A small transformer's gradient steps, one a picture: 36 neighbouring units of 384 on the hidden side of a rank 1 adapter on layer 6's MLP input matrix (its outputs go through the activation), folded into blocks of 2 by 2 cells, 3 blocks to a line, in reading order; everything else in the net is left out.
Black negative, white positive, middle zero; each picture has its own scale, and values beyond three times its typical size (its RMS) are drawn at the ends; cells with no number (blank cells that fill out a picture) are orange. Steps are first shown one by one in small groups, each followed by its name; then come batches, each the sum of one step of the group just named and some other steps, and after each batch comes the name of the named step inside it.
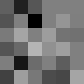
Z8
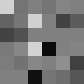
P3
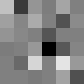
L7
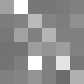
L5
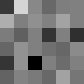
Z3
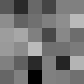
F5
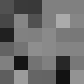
Z8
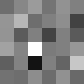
Z3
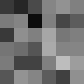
Z8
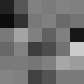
P3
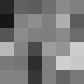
F5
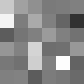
P3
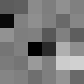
L7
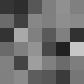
L7
